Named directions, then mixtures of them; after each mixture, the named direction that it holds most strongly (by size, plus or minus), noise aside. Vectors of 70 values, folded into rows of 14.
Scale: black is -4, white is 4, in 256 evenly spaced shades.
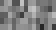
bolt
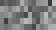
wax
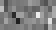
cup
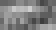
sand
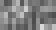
bolt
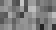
bolt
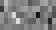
cup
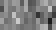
cup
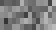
wax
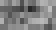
sand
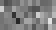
cup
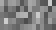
wax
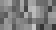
bolt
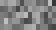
wax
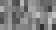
bolt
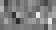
cup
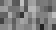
bolt
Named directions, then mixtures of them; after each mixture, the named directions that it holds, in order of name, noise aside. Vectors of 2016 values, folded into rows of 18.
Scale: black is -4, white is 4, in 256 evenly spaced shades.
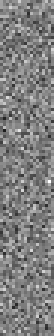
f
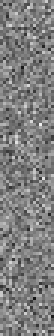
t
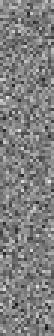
f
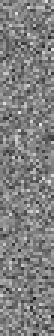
f, t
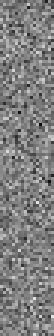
f, t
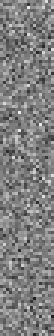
f, t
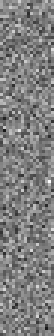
f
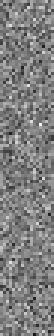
t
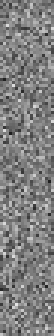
f, t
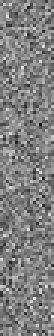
t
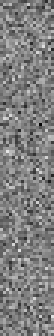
f, t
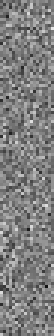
f, t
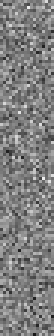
f, t
